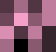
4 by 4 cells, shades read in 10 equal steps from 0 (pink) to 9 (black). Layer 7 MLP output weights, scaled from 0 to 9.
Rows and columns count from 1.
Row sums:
17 11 16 23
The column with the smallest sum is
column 1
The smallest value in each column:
1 0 2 2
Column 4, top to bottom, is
2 2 7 7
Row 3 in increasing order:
1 2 6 7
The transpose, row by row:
6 5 1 3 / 3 0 6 9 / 6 4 2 4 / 2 2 7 7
